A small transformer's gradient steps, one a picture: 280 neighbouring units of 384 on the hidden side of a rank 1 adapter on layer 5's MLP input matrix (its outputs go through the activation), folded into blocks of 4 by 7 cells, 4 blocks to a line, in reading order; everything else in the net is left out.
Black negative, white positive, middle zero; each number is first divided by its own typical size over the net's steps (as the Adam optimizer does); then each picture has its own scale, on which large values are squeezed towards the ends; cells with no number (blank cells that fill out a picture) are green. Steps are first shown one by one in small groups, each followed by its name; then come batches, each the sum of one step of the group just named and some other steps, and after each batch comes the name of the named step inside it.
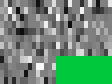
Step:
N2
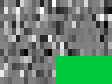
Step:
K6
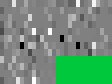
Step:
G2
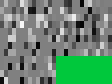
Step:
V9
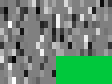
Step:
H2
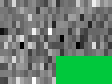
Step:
G2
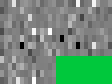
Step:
G2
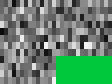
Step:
K6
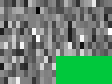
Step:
H2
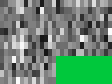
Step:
K6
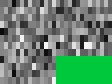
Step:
K6
